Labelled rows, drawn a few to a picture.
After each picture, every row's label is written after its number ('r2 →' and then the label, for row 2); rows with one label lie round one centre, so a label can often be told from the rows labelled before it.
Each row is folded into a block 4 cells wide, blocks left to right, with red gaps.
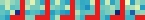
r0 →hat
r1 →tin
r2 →tin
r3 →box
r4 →hat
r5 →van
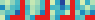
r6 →hat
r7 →hat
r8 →box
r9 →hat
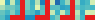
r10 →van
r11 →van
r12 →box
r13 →box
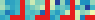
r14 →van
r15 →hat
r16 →van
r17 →box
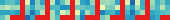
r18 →tin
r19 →van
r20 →box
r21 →box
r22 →tin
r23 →van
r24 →van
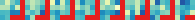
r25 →tin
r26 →hat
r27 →van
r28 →van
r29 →tin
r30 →hat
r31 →van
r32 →box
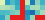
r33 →van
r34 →van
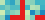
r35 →box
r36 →hat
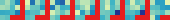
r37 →tin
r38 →van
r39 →box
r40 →hat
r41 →hat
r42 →hat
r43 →box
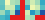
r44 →hat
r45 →hat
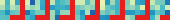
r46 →van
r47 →van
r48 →box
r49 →hat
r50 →van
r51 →tin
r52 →tin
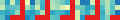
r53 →van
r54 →van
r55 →tin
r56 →box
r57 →tin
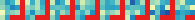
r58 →box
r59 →van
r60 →box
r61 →hat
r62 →box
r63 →box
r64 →tin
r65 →tin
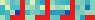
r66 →hat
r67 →tin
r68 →tin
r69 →box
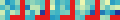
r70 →box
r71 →hat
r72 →van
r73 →hat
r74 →tin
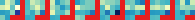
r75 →tin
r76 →hat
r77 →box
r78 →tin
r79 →hat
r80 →tin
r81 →tin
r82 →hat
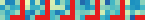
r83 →box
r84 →van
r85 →van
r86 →box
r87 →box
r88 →box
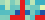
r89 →hat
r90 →tin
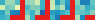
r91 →tin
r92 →hat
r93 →van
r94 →box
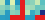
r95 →van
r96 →hat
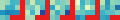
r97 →tin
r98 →hat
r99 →hat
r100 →van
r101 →van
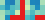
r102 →box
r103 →box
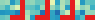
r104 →tin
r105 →hat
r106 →van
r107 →van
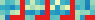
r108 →box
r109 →tin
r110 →tin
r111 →box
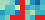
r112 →tin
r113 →box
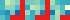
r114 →hat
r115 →hat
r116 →tin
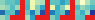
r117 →tin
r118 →hat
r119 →tin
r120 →hat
